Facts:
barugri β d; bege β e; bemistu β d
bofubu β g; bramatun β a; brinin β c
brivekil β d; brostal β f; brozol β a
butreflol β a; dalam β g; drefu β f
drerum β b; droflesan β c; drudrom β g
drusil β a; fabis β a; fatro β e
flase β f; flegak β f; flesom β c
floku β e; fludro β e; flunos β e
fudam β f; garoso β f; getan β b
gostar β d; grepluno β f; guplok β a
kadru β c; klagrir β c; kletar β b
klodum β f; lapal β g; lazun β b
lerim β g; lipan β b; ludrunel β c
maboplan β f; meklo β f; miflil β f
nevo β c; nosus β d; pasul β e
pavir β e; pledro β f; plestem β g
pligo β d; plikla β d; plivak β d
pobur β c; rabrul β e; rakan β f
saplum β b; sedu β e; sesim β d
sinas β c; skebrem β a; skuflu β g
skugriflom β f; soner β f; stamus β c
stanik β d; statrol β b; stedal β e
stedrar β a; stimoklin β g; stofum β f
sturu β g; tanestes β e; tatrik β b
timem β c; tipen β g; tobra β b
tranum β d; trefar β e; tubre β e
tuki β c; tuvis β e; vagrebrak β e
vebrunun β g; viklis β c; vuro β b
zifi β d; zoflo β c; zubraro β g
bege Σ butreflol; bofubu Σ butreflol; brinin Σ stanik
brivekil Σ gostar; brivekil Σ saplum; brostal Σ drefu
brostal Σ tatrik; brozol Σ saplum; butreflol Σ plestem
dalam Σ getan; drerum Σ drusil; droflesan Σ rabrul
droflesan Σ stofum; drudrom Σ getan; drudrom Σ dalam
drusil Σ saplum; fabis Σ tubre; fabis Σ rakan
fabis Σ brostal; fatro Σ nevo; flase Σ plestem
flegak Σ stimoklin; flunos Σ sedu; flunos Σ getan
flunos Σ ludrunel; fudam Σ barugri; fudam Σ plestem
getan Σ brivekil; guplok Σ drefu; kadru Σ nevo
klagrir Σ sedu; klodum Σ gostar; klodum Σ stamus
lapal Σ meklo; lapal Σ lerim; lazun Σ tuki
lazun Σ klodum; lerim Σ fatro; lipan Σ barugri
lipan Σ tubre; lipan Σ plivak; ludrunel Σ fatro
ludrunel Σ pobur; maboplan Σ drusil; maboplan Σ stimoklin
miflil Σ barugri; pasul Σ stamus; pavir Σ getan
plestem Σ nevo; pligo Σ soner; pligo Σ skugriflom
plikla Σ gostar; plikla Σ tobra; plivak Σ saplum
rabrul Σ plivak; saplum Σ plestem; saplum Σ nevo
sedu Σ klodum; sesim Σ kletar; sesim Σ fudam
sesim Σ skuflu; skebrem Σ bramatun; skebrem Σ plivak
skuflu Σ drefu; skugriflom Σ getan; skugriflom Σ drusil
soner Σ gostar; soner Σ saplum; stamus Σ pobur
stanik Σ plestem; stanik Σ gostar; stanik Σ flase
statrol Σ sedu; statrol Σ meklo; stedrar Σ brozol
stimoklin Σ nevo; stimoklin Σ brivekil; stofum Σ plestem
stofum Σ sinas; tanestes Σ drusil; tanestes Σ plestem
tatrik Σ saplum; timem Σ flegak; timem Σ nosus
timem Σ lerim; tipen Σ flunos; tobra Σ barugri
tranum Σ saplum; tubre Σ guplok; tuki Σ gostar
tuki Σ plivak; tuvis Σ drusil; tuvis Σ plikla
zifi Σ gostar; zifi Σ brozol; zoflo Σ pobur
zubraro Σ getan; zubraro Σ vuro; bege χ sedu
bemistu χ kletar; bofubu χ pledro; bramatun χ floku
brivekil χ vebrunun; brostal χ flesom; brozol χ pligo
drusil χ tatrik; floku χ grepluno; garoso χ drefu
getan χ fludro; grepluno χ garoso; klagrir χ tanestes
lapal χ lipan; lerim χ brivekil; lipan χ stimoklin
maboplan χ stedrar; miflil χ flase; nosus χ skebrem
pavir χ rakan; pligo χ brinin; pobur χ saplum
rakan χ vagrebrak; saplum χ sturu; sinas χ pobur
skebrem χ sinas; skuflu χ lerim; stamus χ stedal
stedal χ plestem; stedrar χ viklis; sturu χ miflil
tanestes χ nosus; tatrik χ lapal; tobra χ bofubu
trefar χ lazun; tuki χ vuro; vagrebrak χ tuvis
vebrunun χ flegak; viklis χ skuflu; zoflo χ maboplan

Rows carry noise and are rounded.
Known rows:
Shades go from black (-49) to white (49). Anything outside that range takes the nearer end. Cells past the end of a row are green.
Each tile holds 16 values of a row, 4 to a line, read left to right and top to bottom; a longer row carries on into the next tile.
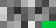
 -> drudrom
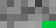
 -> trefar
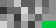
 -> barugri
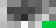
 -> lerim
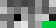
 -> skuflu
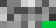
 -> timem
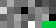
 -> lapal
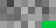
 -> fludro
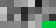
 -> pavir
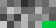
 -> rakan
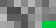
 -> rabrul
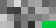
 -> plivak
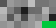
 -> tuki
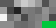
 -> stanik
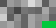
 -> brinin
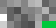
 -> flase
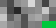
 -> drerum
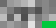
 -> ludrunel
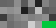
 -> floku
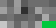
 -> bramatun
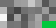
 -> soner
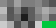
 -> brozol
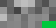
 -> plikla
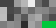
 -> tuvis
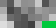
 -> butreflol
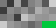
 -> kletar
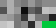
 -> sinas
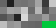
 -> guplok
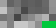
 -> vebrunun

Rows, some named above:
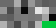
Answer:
tatrik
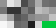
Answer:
plestem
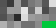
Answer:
tubre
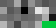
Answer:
tatrik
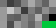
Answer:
miflil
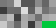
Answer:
barugri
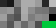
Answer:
sesim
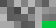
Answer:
rabrul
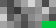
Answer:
drerum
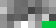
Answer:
viklis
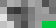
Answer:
stimoklin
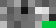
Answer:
tatrik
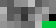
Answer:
bege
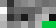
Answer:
stedrar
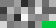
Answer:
drefu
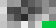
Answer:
lerim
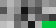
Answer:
sinas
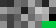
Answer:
lipan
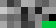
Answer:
skebrem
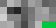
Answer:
stimoklin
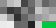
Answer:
plestem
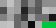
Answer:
sinas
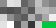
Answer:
nevo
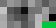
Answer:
bofubu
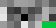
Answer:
brivekil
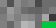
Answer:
bemistu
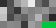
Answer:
tuvis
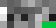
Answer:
maboplan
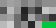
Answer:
sinas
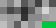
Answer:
getan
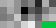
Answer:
stamus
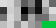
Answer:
pobur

